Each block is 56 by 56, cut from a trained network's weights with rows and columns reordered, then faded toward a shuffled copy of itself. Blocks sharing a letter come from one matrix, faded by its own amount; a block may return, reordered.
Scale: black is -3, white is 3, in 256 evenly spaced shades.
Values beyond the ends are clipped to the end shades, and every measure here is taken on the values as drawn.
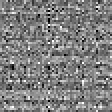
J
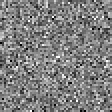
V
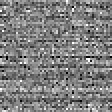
J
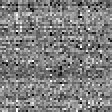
J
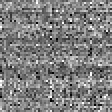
J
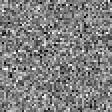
V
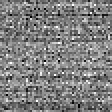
J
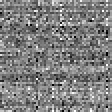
J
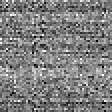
J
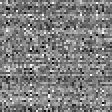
J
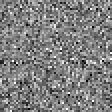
V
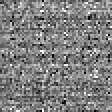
J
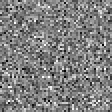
V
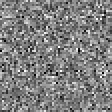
V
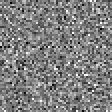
V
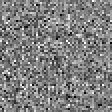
V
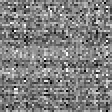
J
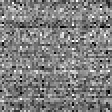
J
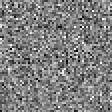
V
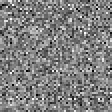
V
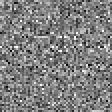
V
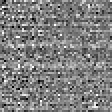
J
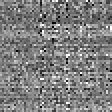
J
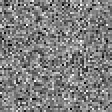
V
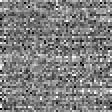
J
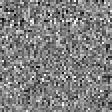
V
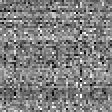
J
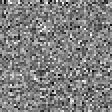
V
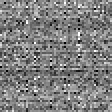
J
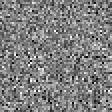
V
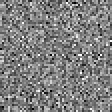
V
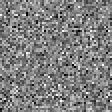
V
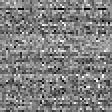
J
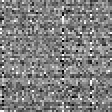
J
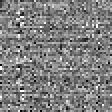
J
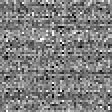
J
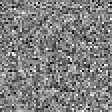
V
